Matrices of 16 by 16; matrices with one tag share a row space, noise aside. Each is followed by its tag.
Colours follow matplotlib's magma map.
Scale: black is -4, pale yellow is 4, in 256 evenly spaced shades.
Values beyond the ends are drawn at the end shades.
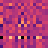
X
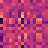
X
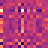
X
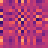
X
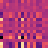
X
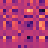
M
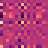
X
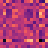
M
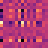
X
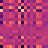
X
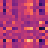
M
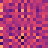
X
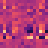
M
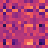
M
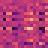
M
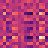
M
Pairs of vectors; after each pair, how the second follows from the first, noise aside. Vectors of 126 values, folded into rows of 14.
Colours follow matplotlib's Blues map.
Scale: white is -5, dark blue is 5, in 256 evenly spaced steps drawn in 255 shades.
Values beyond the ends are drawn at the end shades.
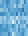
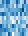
scaled up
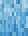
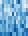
scaled up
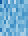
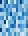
scaled up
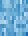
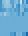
partly zeroed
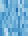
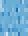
partly zeroed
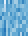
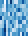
scaled up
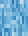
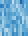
negated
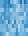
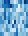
scaled up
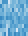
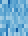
negated
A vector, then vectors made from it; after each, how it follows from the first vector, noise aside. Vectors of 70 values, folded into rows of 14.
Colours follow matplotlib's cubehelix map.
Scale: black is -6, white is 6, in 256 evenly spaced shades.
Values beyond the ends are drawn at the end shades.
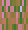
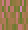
shrunk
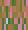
reversed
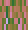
reversed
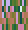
scaled up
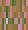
reversed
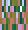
scaled up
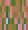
reversed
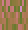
shrunk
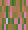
reversed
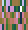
scaled up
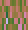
reversed
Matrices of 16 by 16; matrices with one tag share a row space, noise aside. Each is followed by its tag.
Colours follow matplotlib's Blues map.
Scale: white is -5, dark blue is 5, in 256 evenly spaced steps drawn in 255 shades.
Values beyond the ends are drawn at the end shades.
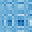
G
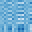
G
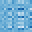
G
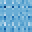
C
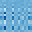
C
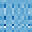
C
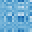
G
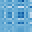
G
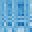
G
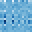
C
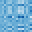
G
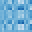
G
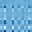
C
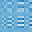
G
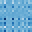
C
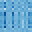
C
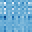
C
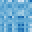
G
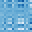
G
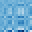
G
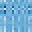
C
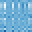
C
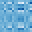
G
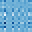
C
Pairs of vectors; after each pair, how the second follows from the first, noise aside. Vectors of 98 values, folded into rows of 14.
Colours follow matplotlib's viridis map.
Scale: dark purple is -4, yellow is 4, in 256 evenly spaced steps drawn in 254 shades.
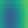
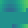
partly zeroed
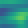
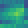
wrapped around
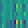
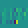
partly zeroed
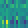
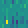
partly zeroed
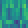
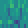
partly zeroed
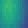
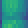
wrapped around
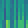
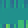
partly zeroed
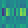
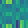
wrapped around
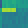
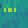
partly zeroed
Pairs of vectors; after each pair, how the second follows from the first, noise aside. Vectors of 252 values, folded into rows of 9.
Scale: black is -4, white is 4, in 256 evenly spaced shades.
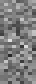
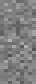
shrunk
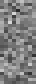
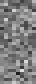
reversed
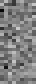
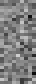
reversed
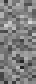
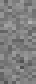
shrunk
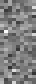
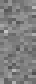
shrunk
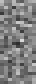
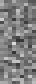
reversed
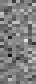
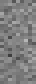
shrunk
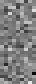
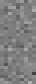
shrunk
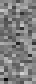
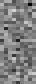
reversed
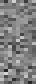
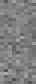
shrunk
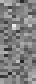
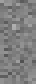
shrunk
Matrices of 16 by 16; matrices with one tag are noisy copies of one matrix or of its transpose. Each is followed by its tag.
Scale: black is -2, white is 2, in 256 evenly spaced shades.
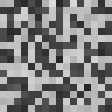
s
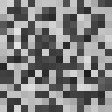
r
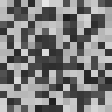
r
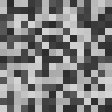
s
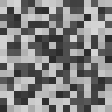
r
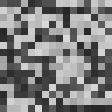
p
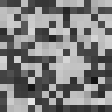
p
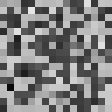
r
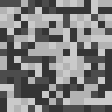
p
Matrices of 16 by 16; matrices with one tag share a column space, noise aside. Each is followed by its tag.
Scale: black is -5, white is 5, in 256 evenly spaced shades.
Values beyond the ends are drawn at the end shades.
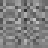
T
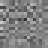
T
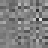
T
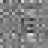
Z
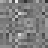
Z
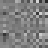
Z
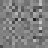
T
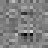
Z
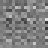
T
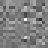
T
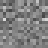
T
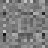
Z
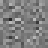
T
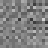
T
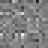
Z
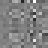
Z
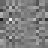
T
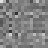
Z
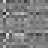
Z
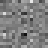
Z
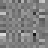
Z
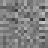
T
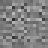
T
